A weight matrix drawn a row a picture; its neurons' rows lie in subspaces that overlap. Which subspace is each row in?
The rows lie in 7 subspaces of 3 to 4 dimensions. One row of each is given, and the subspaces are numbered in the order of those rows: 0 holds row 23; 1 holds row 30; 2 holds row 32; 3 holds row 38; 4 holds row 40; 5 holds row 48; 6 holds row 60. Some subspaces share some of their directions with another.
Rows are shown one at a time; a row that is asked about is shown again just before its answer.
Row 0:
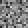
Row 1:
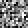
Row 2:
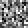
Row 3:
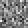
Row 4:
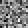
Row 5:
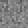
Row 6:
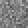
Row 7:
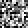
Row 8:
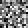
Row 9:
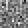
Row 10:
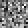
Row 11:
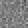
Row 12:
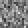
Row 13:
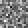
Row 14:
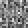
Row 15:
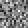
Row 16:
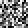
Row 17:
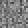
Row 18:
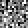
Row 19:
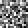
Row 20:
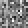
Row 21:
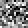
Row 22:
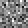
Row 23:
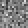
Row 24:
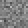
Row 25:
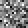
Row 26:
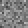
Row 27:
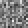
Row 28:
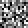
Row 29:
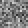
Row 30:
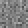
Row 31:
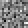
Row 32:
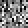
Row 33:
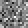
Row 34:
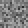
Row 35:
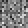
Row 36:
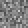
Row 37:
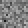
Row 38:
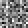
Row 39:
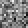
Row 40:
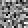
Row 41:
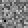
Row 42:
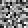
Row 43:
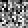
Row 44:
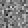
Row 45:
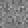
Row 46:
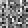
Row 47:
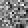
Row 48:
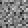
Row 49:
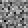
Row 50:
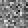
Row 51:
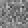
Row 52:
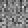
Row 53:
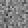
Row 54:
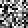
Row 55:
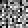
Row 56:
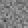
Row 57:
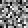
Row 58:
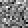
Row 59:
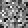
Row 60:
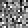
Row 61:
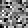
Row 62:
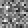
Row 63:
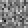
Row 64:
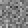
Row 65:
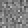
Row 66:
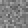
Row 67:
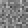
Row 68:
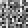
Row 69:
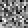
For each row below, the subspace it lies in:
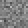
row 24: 1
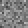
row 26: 0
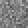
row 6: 3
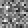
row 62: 3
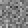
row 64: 4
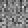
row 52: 1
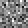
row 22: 4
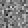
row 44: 0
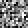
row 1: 6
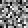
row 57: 3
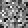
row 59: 1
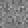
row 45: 2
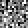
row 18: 0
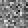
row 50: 1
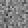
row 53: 0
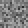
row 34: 2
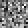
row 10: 3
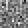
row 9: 0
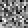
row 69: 4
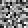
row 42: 4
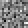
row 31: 4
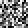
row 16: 3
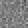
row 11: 5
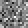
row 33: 1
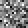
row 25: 3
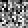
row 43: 5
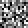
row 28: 2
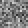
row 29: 2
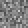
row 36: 6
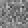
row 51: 2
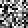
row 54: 3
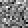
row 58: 5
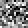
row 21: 2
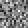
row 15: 6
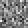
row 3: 4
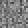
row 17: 5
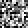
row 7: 6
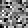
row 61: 1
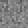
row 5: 5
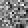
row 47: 3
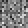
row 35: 6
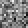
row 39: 3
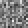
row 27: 6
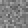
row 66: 1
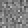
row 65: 6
